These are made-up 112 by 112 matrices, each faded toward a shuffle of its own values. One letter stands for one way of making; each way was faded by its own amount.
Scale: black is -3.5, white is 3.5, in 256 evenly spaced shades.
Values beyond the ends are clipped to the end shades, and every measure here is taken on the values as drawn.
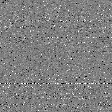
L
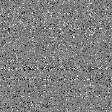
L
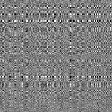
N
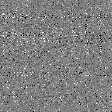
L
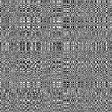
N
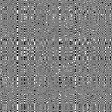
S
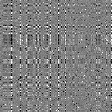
S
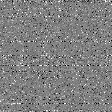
L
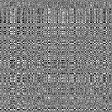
N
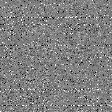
L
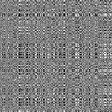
N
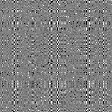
S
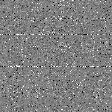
L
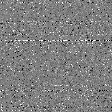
L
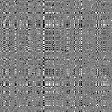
S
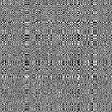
N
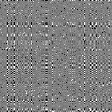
S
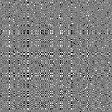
S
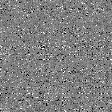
L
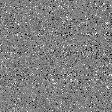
L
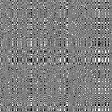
S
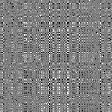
S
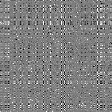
S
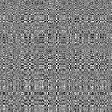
N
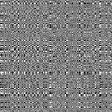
N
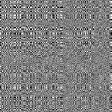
N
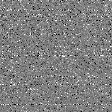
L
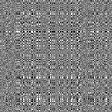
N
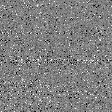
L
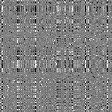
S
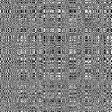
N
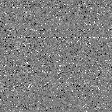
L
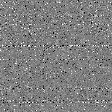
L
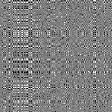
S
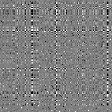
S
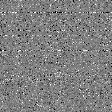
L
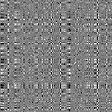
S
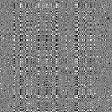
S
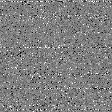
L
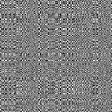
N
